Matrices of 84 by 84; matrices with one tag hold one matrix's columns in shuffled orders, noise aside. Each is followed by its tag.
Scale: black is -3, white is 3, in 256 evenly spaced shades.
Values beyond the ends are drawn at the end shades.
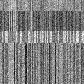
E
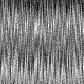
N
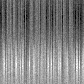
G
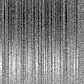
G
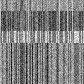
E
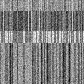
E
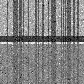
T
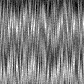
N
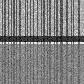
T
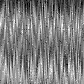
N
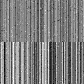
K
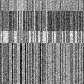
E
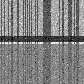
T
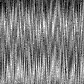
N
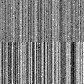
K
